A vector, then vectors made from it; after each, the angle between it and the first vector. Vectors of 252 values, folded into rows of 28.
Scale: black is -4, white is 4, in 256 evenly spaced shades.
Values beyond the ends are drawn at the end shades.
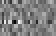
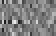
nearly opposite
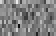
partly aligned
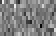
orthogonal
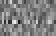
nearly opposite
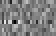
nearly parallel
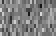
partly opposed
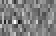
nearly opposite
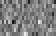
partly aligned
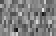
partly opposed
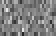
partly aligned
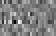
nearly parallel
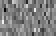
orthogonal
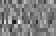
nearly parallel
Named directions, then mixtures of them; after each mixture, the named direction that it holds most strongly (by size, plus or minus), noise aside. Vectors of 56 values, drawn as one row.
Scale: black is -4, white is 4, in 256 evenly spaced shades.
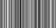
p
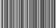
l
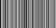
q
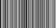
q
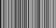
l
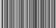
l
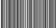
q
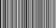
q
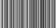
l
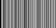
l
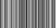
q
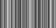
p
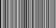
q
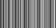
l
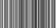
l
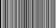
q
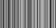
l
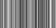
p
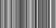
p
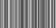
l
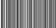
q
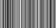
p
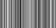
p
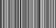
l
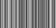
q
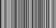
q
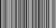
q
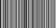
q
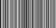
q
